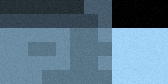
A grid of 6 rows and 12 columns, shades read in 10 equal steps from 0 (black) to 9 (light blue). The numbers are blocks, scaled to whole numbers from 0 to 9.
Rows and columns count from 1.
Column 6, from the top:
2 3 5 5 5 5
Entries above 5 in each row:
0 0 10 7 10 7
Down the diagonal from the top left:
2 3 6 5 6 5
